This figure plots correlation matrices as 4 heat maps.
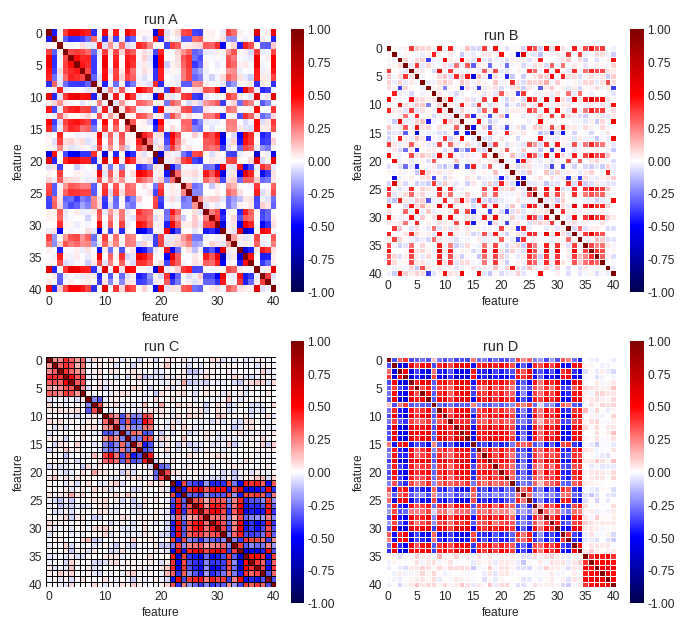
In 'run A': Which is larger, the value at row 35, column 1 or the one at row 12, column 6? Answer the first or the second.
the second
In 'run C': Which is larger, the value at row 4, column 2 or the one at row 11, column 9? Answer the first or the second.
the first
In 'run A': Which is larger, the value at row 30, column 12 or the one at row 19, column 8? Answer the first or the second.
the second
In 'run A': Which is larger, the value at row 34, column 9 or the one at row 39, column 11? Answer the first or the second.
the second
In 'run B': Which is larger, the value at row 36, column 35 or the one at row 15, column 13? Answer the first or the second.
the first
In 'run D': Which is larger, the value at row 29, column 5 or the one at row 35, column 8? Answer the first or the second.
the first
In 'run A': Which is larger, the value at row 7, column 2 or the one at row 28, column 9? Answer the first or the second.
the second
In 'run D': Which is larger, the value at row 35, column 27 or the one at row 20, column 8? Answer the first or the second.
the first
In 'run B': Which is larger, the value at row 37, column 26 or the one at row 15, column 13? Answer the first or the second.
the first
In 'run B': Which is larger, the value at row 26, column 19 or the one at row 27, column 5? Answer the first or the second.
the first
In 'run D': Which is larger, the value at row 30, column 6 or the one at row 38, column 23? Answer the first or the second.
the first
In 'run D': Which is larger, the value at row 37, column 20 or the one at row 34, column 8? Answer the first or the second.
the first
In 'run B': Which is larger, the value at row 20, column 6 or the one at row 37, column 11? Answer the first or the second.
the second
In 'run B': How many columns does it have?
41
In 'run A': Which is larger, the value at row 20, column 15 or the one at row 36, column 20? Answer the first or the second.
the first
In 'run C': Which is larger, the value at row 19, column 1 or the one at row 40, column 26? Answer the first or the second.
the first
